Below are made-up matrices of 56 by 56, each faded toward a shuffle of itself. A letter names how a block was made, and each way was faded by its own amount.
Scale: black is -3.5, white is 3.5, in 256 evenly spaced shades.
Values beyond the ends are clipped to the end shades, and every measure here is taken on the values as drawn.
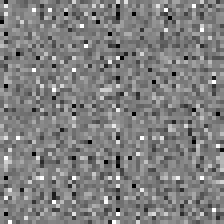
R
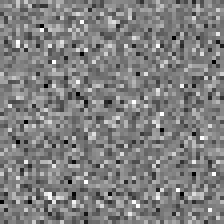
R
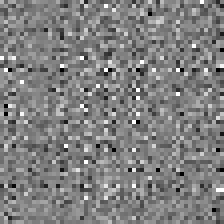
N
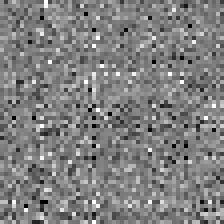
R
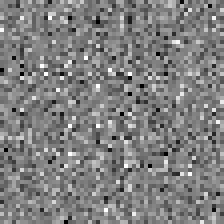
R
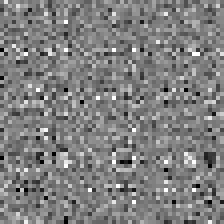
N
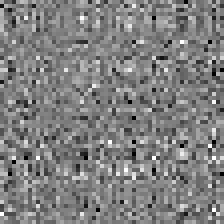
N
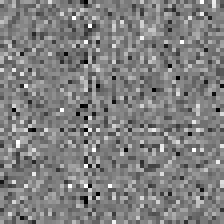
R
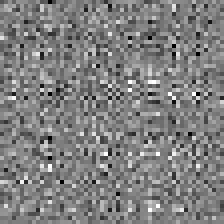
N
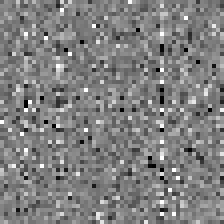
R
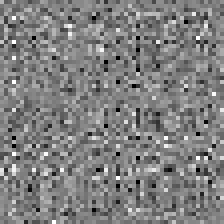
N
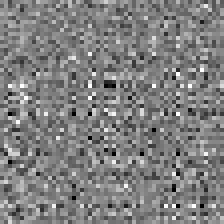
N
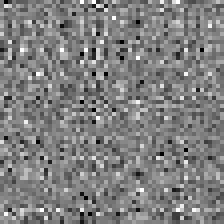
N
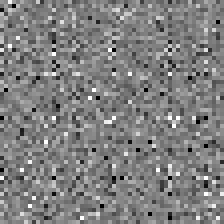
R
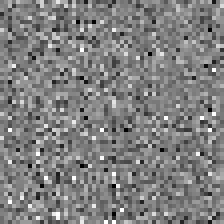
R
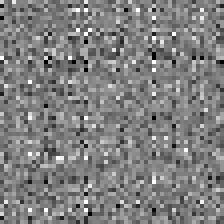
N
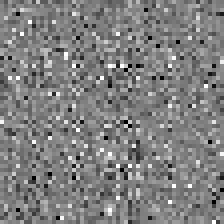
R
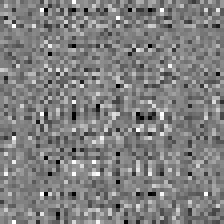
N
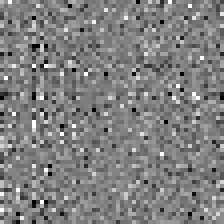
R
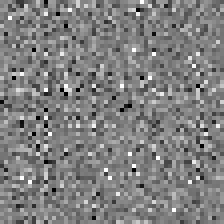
R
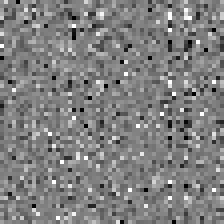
R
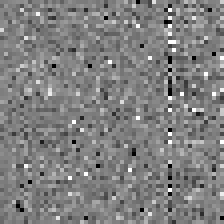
R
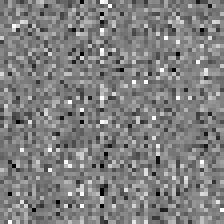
R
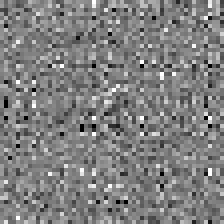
N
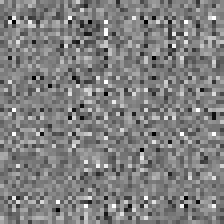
N
